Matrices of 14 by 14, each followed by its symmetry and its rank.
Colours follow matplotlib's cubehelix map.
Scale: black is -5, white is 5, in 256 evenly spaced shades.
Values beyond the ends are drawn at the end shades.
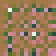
symmetric, rank two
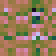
neither, rank two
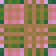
symmetric, rank one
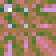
symmetric, rank three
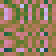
neither, rank two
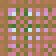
symmetric, rank two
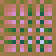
symmetric, rank one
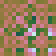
symmetric, rank two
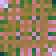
symmetric, rank three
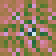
symmetric, rank three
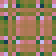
symmetric, rank one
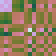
symmetric, rank two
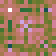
symmetric, rank three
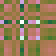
symmetric, rank one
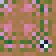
symmetric, rank three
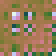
symmetric, rank two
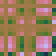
symmetric, rank one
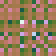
symmetric, rank two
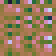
neither, rank two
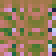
neither, rank two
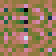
neither, rank two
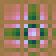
symmetric, rank one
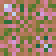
symmetric, rank three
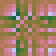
symmetric, rank two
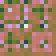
symmetric, rank two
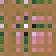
symmetric, rank one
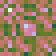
symmetric, rank three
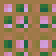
symmetric, rank one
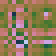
neither, rank two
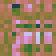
neither, rank two
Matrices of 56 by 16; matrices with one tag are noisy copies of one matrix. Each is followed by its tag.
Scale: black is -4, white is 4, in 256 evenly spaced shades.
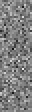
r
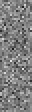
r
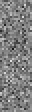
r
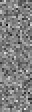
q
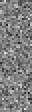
q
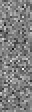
r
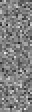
q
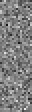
q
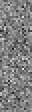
r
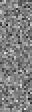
q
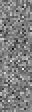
r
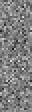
r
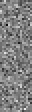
q
